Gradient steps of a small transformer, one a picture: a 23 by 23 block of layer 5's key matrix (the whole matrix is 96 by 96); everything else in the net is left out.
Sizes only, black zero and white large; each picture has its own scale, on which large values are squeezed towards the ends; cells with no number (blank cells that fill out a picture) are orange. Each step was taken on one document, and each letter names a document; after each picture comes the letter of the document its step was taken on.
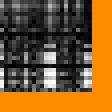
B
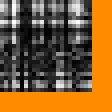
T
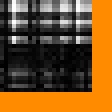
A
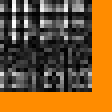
A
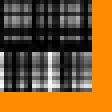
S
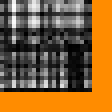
B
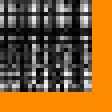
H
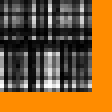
S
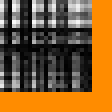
T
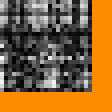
B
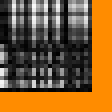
B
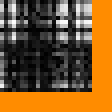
T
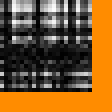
A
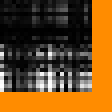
H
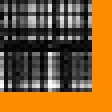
S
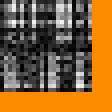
T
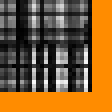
B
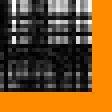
A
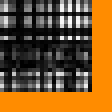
H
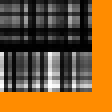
S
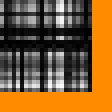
H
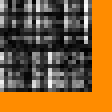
B
